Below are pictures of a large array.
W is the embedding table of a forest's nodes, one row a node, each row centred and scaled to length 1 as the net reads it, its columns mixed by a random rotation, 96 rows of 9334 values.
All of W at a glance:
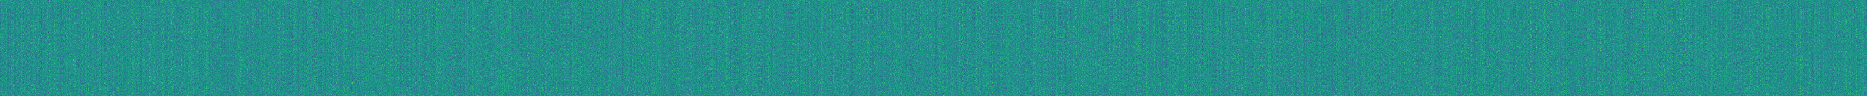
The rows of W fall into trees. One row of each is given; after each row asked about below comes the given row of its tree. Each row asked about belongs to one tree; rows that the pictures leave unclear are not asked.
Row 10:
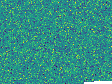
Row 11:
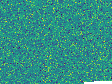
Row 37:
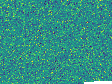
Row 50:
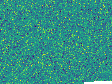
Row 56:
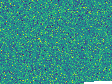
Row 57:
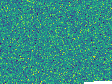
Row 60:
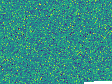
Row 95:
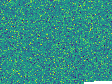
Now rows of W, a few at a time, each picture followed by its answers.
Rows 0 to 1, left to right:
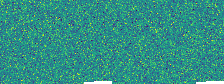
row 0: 57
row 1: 50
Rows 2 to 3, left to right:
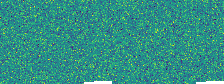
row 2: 56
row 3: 50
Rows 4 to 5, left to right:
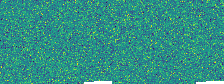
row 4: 10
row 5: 50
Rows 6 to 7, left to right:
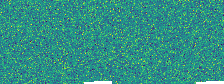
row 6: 95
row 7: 37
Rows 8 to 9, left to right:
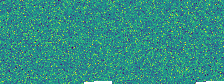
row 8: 56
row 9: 10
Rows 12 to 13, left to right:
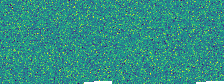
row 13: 10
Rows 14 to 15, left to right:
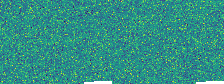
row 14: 56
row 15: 95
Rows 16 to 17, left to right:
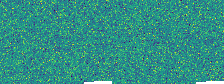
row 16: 10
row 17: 10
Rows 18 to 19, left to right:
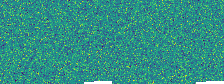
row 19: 57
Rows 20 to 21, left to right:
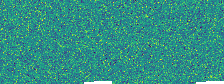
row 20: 50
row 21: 56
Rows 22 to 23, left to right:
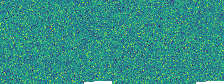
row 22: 56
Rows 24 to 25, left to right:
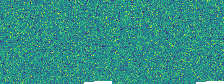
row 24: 10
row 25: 50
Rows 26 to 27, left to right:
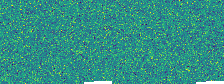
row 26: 60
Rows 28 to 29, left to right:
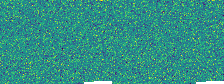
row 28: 37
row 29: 37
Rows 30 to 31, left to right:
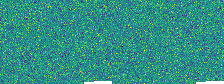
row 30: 50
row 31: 57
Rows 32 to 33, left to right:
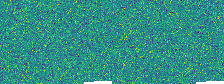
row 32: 57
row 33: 10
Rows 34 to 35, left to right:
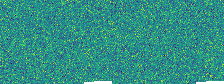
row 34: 37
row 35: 56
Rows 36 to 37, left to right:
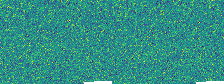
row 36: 37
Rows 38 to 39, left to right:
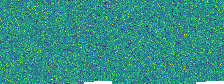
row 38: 10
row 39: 50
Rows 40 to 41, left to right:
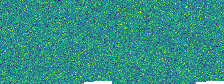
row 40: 56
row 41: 10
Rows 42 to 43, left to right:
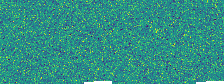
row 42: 60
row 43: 50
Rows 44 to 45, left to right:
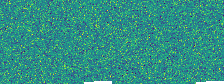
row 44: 95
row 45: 37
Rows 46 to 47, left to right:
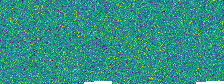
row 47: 37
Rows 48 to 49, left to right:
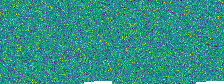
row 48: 50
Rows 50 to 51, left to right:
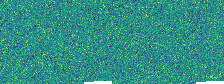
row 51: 56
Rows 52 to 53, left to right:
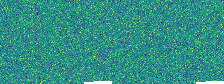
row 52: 57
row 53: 95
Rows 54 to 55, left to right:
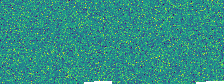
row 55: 11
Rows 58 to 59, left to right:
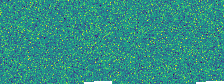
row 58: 95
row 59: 60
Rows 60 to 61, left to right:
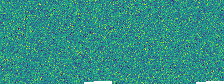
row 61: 56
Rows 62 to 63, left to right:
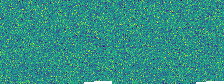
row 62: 10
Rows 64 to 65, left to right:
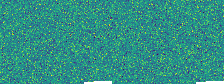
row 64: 60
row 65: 60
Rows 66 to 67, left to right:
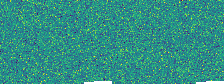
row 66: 57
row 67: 10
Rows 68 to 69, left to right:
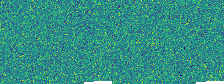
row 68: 56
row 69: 56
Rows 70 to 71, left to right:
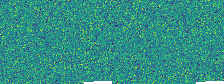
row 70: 95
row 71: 57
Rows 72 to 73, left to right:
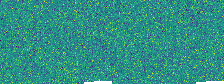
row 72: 10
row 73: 56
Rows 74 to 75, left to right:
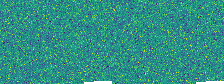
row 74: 11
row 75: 57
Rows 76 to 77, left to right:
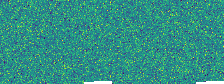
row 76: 95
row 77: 10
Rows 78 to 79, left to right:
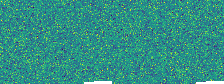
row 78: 37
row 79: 10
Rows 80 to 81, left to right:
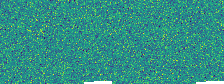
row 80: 95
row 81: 56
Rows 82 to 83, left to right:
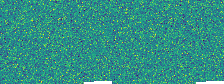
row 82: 57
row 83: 57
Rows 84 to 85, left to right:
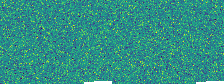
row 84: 37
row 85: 50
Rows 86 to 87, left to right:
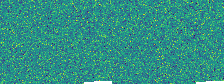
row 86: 56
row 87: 11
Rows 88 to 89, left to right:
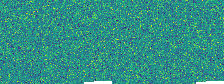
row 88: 11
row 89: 50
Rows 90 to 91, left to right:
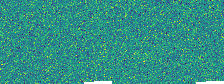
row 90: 11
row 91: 37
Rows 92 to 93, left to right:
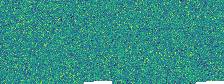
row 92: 57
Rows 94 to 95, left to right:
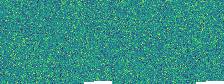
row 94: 37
